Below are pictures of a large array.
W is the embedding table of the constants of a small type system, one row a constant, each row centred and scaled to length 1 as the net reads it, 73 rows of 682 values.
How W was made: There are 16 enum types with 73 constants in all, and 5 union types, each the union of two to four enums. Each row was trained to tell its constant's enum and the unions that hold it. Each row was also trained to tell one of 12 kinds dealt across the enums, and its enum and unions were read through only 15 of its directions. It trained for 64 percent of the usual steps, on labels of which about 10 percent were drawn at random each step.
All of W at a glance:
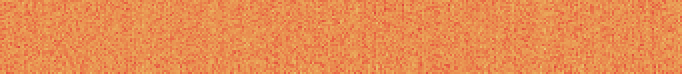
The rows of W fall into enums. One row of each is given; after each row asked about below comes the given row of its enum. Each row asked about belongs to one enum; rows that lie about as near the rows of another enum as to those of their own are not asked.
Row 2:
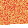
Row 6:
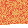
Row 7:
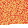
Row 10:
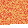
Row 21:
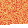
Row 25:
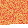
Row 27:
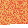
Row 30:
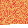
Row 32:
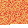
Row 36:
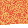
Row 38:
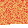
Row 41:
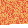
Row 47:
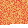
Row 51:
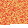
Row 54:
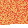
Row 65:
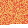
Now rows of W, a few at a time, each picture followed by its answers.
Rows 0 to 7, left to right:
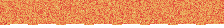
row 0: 32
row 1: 21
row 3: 6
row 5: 36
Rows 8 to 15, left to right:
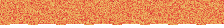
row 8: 25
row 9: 6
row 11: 36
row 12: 54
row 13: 36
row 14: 38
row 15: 54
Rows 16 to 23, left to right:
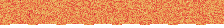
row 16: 32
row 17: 47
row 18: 54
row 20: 32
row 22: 36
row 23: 38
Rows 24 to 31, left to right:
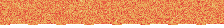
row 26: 38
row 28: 30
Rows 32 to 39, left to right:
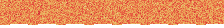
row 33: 6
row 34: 54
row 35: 2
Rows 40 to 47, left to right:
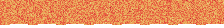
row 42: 30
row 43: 6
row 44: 7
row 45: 65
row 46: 30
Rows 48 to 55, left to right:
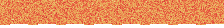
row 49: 6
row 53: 54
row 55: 36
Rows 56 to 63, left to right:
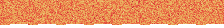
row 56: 47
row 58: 38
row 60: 65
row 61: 47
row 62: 30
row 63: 30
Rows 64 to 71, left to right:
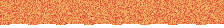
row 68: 47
